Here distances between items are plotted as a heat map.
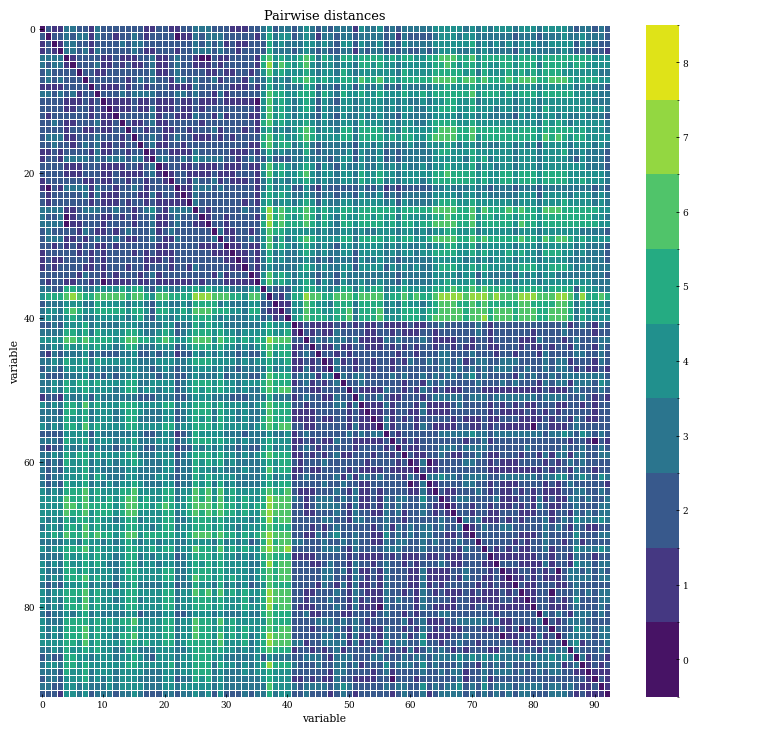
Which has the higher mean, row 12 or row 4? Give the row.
4
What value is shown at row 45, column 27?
4
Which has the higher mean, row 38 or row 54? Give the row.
38
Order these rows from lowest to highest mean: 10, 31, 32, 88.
32, 10, 31, 88
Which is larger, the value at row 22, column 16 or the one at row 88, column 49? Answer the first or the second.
the second
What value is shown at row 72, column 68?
1
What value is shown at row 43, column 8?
5
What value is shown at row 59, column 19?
4
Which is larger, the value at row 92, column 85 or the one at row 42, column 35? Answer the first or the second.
the second
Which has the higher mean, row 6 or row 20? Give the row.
6
